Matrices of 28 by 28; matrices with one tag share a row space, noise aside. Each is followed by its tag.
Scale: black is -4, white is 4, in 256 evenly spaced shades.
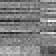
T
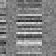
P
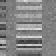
P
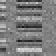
P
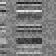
P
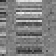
P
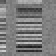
P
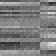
T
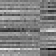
T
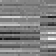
T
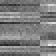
T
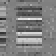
P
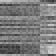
T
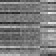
T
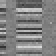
P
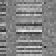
P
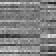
T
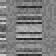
P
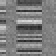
P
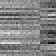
T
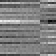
T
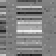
P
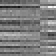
T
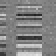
P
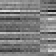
T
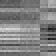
T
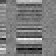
P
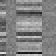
P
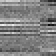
T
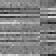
T
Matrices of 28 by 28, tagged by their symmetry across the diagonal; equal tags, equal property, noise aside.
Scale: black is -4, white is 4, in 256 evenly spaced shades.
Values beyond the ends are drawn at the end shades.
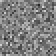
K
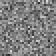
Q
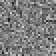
Q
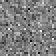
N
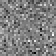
N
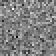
Q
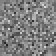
N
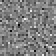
N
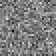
Q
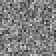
N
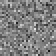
Q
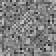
K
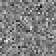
N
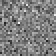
Q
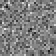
K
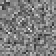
K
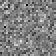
K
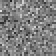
N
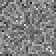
K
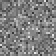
K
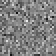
Q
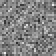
K
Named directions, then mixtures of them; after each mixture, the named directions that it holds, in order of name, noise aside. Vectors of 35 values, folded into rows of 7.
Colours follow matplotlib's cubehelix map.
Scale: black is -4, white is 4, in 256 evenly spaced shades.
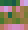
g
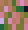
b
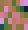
b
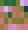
b, g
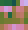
g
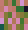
b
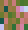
b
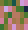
b, g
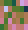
b, g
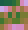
g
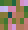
b, g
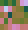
b, g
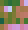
g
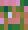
g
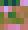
g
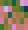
b, g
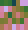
b, g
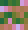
g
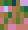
b, g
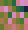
b, g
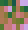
b, g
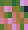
b, g
